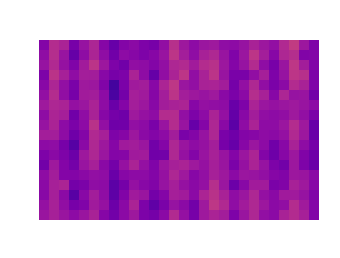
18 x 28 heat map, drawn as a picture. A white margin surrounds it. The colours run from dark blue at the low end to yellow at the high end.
Slope: none. Grain: streaks running down. Stripes: upright, repeating 7 times. Average level on the scale: 30%.
